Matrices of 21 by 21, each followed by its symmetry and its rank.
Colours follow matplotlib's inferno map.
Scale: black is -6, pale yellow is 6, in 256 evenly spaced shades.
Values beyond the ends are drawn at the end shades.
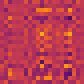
neither, rank three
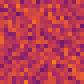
neither, full rank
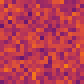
neither, full rank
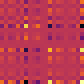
symmetric, rank one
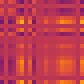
symmetric, rank one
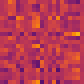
neither, rank three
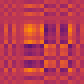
symmetric, rank one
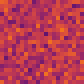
neither, full rank
